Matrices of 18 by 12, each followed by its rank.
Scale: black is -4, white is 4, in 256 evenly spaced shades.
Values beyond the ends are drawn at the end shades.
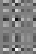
one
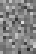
full rank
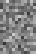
full rank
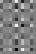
one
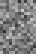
full rank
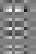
one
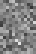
full rank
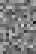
full rank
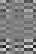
one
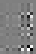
one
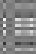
one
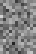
full rank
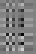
one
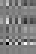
one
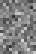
full rank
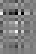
one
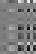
one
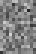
full rank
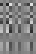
one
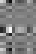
one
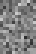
full rank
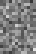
full rank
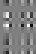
one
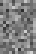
full rank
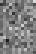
full rank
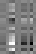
one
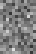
full rank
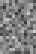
full rank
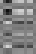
one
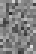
full rank
